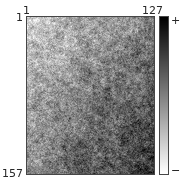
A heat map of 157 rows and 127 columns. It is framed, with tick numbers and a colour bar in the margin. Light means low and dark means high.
Overall the values sit about 50% of the way up the scale. Neither half mirrors the other. The bottom right is the ninth with the highest average. No regular stripes run through it. The values follow a bell shape. There is an overall slope up to the bottom right.
